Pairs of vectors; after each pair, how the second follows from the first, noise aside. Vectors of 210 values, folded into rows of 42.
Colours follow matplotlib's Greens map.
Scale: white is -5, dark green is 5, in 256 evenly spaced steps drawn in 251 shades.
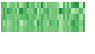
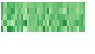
reversed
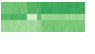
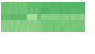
shrunk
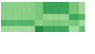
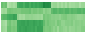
reversed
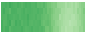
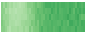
reversed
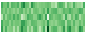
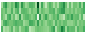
reversed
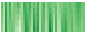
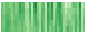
reversed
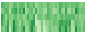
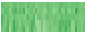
shrunk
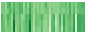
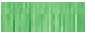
shrunk
